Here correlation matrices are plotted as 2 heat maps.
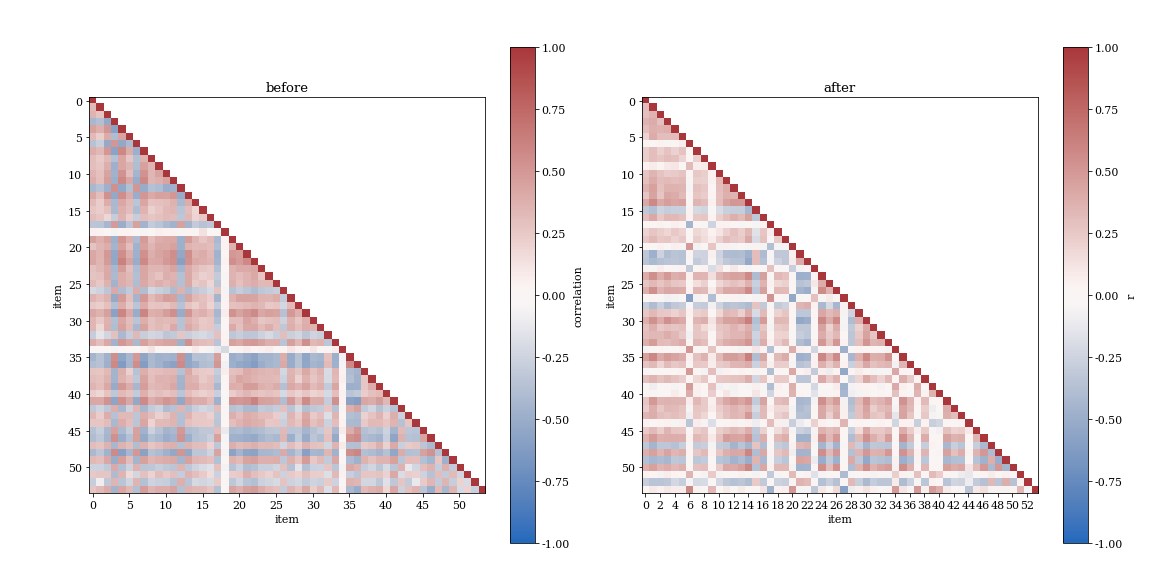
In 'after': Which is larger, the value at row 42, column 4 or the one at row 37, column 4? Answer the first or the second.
the first
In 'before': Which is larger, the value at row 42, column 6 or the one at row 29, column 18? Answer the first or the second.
the first
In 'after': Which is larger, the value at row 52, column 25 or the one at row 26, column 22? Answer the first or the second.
the first
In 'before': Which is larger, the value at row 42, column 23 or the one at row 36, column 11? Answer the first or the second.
the first
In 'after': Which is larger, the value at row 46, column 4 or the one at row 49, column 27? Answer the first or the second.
the first
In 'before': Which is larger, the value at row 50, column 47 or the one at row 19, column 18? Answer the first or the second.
the second
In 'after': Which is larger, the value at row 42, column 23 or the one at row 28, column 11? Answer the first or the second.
the first
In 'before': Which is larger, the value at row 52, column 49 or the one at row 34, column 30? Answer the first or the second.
the second
